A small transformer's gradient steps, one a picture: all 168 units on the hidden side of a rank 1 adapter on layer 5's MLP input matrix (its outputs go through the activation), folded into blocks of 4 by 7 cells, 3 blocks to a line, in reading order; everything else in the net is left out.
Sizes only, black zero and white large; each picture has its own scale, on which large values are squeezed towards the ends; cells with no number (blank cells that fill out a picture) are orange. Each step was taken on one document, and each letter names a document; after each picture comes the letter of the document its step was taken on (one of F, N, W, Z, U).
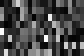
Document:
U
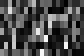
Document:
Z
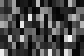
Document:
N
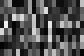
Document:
Z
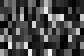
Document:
U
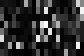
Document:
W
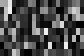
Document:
Z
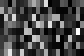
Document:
N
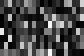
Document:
Z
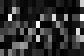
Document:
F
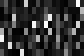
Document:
W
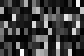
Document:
W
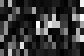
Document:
F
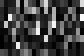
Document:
F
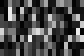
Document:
F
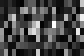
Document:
F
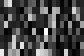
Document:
Z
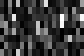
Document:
F
